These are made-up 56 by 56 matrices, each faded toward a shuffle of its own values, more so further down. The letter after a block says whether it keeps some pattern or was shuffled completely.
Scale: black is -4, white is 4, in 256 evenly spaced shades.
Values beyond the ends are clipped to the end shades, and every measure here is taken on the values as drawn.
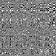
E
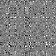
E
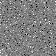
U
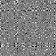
E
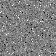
U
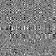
E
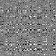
E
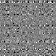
E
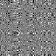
E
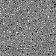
U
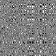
E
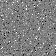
U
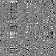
E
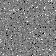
U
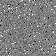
U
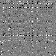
E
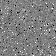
U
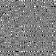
E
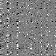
E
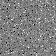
U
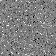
U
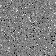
U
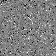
U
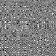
E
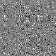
E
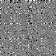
E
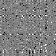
E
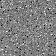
U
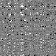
E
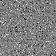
U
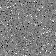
U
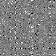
E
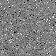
U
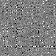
E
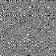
E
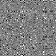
E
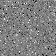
U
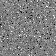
U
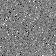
U
